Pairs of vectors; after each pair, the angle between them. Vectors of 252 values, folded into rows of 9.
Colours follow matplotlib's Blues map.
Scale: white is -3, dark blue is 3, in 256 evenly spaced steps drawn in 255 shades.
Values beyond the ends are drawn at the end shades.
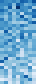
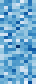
orthogonal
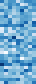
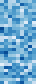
nearly opposite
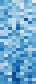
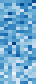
partly opposed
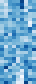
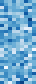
partly opposed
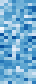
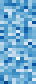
orthogonal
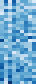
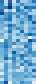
nearly opposite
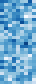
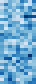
nearly opposite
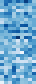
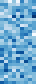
partly opposed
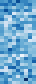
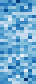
nearly parallel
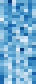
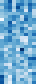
nearly parallel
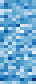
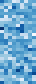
partly opposed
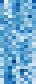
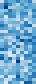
partly opposed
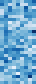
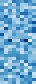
orthogonal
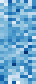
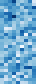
orthogonal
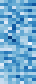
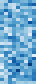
partly aligned
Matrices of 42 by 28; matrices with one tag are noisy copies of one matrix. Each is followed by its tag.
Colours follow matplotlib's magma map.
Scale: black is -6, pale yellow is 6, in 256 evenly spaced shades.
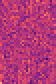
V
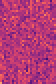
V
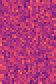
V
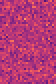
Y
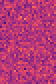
Y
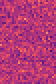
Y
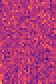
V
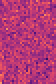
V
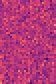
V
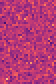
Y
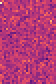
V
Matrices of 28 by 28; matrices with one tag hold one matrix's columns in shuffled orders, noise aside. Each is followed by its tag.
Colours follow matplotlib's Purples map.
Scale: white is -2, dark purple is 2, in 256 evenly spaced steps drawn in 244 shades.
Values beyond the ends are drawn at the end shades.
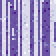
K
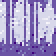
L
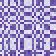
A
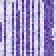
K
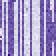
K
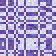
A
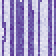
K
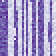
K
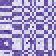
A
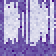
L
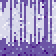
L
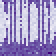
L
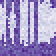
L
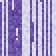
K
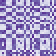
A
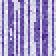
K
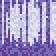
L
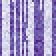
K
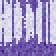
L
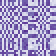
A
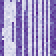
K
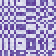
A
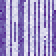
K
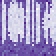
L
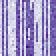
K
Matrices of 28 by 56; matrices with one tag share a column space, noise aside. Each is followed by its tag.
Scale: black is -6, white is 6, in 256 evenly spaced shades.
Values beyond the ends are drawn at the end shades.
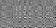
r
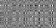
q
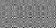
r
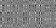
q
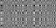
q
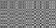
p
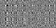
q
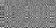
r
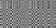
p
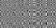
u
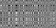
q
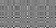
r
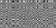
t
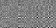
r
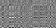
r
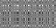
q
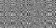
u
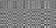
p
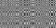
u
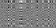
t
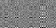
r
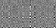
r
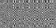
t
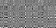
r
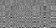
r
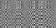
p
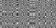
u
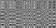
p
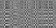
p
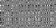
q
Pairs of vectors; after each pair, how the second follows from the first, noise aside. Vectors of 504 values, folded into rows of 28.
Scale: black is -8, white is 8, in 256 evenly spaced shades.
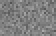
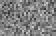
scaled up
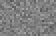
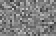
scaled up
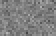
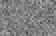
copied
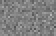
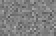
negated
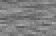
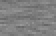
shrunk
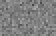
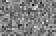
scaled up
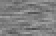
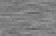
shrunk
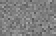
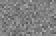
negated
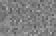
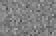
negated
